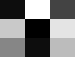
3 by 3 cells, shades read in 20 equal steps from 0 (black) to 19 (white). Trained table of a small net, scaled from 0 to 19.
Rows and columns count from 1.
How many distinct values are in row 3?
3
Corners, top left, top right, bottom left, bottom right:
1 5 10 14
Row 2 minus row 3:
5 -1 3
